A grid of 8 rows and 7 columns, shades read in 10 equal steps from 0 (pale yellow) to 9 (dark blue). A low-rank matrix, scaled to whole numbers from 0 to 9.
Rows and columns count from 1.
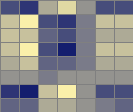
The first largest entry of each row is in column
2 4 4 4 3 3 2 1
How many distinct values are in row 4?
5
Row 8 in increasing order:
3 3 4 5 6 6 6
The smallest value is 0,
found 3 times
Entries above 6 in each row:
4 2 1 2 0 0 4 0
